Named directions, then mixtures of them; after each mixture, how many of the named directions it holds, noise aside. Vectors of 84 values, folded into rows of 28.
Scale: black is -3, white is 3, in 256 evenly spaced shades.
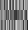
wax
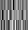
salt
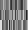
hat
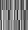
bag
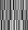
three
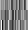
three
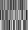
two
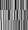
one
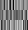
two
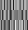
two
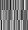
three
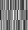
three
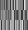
three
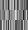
three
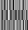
three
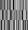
two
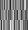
three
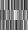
one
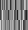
three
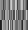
one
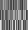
two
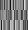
three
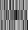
one
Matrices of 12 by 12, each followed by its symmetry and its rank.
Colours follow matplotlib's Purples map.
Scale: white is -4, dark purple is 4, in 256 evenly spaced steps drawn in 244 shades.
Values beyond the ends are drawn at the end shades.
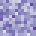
antisymmetric, full rank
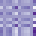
neither, rank one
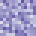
antisymmetric, full rank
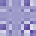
symmetric, rank one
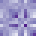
symmetric, rank two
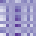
neither, rank one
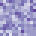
antisymmetric, full rank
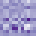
neither, rank two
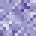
antisymmetric, full rank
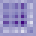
symmetric, rank one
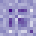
symmetric, rank two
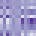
neither, rank one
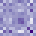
symmetric, rank two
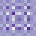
symmetric, rank one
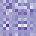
neither, rank two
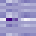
neither, rank one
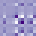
symmetric, rank one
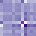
symmetric, rank two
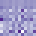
neither, rank two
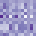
neither, rank two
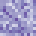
antisymmetric, full rank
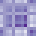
symmetric, rank one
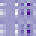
neither, rank one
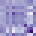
symmetric, rank two
